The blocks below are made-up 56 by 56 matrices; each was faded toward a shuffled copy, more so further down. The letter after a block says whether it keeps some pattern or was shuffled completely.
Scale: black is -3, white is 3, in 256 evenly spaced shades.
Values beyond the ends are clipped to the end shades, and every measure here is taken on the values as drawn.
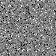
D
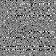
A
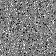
D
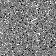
D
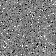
D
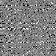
A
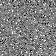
D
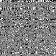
A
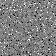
D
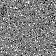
D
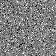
D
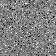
D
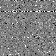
A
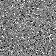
D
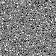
D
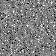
D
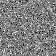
D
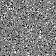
D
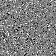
D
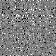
A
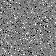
D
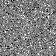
D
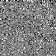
A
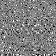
A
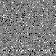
A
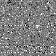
A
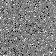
D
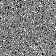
D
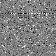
A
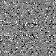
A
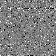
A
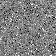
D
